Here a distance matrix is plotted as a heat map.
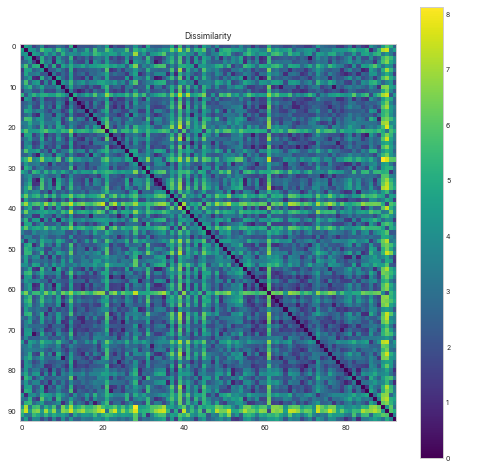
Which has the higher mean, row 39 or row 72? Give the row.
39
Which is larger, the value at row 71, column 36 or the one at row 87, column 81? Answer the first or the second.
the second
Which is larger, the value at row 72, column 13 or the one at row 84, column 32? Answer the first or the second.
the second
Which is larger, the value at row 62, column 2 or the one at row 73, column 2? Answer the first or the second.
the first
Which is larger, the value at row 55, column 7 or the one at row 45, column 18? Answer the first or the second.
the second
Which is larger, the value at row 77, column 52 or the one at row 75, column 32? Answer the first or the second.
the first
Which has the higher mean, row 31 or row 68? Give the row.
31
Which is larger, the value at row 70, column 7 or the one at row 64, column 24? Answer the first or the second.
the second
